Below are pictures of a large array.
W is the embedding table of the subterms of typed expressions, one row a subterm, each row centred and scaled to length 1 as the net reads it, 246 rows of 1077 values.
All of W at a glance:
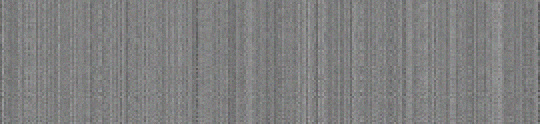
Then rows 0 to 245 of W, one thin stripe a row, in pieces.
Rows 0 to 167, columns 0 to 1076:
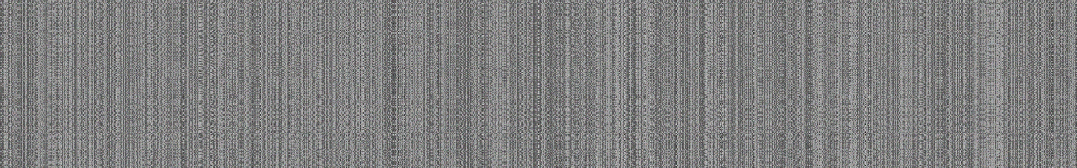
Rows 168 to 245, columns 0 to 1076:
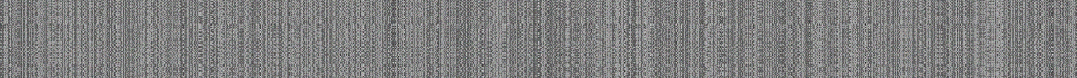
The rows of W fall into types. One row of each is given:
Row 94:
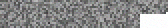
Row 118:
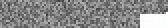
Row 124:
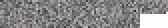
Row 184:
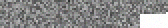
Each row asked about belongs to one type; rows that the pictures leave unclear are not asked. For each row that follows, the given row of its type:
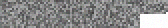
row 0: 184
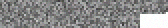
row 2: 118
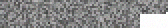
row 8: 94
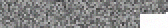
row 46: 118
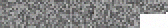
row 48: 184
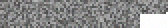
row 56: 94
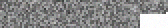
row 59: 118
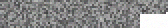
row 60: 94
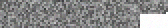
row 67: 118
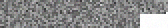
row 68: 124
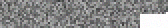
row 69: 118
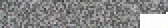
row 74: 118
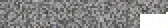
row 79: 94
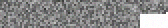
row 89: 118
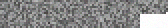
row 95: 94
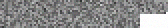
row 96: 124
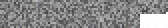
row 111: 94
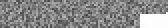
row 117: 94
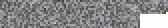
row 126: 118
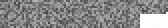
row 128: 94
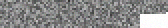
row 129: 184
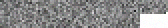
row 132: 124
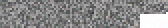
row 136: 184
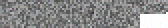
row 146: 184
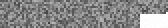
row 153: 94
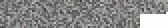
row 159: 124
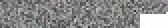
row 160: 124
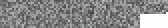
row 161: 184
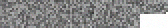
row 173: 184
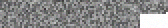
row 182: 118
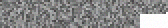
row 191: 124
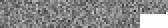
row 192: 124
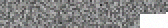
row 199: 184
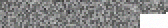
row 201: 118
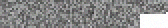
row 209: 184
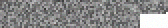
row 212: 118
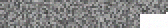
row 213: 94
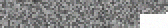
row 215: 184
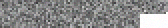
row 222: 124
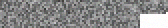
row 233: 118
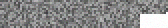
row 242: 94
